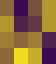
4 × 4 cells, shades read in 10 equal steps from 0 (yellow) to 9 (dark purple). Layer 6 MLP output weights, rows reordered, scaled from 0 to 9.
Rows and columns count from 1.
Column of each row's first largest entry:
2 2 4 4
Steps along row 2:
up down down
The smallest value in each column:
3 0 2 3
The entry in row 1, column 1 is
5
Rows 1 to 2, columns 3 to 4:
6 3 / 7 3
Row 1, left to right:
5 9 6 3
